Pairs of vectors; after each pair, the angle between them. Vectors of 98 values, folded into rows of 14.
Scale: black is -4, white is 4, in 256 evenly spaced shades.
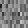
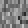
partly opposed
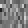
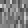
nearly parallel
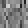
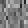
nearly parallel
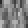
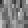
nearly parallel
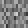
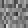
nearly opposite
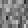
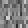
partly opposed
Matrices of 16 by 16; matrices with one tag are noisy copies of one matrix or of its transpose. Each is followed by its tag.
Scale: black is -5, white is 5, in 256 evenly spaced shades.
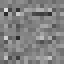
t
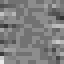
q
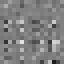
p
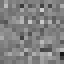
p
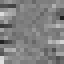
q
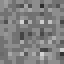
p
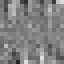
q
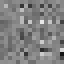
p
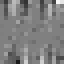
q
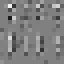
t
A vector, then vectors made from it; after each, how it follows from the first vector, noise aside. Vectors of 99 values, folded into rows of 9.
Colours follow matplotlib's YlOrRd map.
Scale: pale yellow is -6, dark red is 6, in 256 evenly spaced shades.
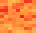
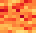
scaled up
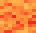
reversed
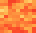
negated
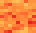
reversed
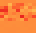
partly zeroed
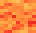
reversed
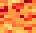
scaled up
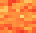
negated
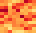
scaled up
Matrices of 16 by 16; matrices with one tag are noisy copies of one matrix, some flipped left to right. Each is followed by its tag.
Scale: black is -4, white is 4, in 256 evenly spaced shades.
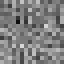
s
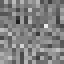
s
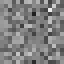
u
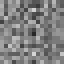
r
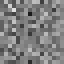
u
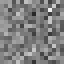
u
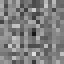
r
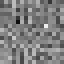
s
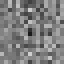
r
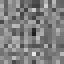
r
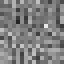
s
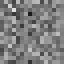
u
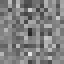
r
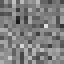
s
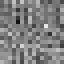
s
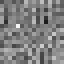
s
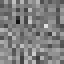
s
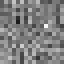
s
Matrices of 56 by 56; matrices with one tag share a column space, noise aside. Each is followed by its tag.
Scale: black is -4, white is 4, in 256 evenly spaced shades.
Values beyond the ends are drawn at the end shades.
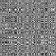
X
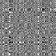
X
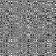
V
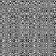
V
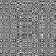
V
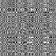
X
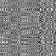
X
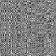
V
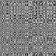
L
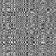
X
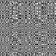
L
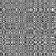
X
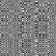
V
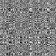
X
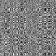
X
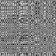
L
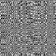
L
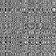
X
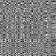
V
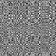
L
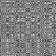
V
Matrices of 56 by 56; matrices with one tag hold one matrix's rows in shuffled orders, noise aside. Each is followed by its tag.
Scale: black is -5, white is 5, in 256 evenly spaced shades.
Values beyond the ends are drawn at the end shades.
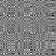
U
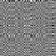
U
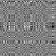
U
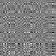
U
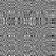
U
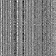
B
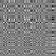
U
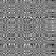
U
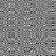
U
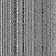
B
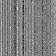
B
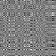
U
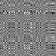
U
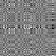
U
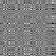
U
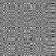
U
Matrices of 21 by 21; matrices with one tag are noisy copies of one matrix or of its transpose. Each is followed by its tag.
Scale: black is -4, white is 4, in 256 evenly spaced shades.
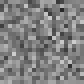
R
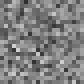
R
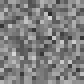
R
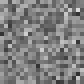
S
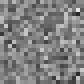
S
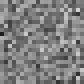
S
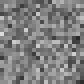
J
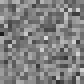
S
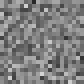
S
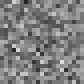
R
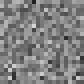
S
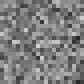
J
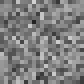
J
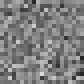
S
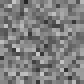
R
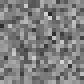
R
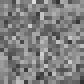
J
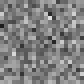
R
